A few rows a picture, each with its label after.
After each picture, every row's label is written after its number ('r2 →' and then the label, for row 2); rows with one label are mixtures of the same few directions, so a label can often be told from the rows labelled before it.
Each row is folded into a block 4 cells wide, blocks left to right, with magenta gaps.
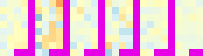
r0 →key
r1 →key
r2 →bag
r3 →bag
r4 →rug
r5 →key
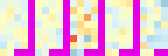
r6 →bag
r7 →bag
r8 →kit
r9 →rug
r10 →key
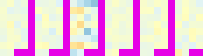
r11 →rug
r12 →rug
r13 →rug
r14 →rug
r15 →key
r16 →bag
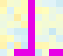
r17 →bag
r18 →rug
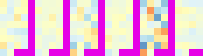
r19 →bag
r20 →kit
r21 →bag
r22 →kit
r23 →bag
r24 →rug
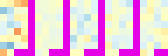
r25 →rug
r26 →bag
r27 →kit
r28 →key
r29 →bag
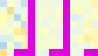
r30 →bag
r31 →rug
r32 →key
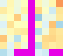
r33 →kit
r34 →key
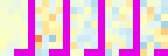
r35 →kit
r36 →kit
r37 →key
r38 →bag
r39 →bag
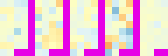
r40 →rug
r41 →key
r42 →bag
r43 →bag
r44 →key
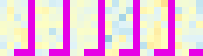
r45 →bag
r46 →rug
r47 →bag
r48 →kit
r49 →key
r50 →key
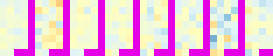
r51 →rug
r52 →key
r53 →kit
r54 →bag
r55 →bag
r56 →bag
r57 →kit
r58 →rug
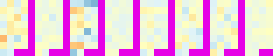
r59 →kit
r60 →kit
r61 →rug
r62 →kit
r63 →rug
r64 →bag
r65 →bag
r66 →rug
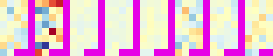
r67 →bag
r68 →rug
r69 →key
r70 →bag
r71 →kit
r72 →bag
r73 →key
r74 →kit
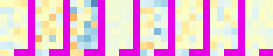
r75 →rug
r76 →kit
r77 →key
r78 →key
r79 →rug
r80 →kit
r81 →bag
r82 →bag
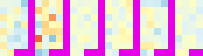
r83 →key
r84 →kit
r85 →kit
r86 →key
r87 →rug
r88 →kit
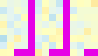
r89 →kit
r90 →bag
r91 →rug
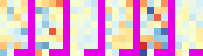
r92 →bag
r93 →rug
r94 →key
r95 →key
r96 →bag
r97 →bag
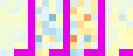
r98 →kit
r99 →kit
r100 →kit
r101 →bag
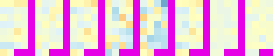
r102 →rug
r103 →bag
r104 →rug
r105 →bag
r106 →key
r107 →rug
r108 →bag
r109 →kit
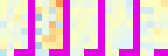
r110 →bag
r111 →key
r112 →kit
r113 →key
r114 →rug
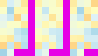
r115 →bag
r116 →bag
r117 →bag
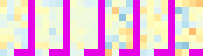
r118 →bag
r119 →rug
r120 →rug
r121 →bag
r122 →kit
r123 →rug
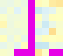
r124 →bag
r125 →rug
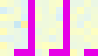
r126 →key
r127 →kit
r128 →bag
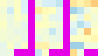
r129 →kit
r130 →rug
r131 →rug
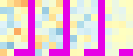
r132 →rug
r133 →bag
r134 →kit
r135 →key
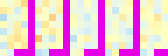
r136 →key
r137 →kit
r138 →kit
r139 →bag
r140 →kit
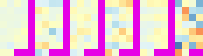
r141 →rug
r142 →rug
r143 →kit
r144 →rug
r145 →rug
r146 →bag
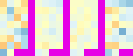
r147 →bag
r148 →rug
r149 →kit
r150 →rug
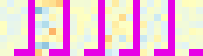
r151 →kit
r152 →rug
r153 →kit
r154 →kit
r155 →kit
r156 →rug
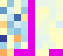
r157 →kit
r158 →bag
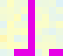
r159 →kit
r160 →rug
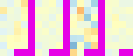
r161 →key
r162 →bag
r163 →bag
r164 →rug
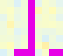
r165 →rug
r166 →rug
